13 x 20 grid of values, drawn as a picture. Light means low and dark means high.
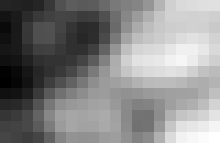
Values rise toward the left. No lone cell stands out from its neighbours. There are no regular stripes. On average the colour sits 50% of the way up the scale.
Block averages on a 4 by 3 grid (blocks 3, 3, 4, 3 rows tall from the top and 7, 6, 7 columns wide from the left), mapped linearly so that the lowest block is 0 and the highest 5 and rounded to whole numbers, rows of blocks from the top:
5 3 1 | 5 3 0 | 5 2 1 | 3 2 1
